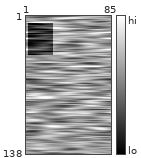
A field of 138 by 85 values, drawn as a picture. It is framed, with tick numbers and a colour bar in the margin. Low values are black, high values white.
Odd patch: lower, in the top left. Grain: streaks across. Ninth with the lowest average: top left. Average level on the scale: 60%.
